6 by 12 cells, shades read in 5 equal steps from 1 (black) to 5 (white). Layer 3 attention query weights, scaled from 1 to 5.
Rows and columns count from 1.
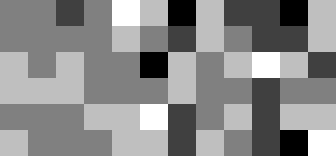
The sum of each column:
21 19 19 19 23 20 15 21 19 15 15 22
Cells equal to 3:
28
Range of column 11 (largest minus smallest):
3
